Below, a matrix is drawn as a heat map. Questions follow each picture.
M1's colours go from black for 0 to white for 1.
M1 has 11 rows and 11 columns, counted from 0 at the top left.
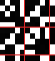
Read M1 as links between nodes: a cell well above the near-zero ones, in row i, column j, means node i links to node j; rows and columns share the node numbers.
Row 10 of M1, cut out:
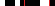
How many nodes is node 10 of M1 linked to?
4
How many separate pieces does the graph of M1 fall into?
1
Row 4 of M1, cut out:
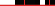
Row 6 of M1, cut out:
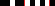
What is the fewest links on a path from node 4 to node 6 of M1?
2
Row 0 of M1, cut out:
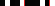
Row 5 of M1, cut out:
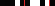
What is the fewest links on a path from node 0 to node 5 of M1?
3
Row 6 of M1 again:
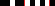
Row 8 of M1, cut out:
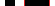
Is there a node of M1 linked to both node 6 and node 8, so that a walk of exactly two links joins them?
no
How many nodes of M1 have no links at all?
0
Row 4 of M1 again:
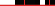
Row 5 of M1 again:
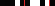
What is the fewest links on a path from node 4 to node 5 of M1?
3
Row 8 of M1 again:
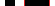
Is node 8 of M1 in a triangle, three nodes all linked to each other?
yes
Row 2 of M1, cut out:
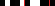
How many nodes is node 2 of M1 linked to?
4
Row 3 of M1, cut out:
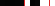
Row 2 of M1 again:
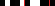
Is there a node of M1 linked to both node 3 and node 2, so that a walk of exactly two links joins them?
no
